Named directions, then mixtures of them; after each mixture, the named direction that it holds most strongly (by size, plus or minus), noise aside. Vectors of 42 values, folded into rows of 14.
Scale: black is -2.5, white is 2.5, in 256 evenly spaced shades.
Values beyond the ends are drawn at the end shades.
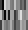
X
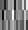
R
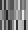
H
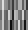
R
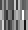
H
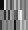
X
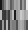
X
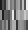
R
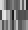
X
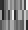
R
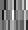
R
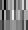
R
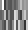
X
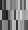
H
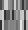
R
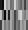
X
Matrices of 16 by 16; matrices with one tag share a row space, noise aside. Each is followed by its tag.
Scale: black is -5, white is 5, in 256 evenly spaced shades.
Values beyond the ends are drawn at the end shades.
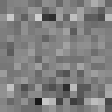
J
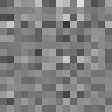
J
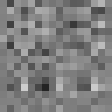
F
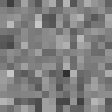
J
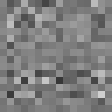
F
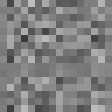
F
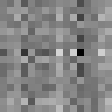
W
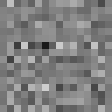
F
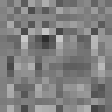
F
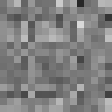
W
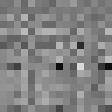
W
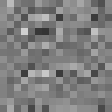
F
